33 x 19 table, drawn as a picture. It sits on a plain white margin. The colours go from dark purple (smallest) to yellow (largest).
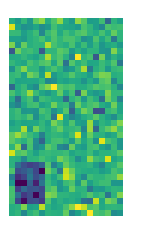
The bottom left is the ninth with the lowest average. Neither half mirrors the other. The values are skewed, with a long tail toward low values. On average the colour sits 60% of the way up the scale. In the bottom left lies a patch that is lower than the rest.
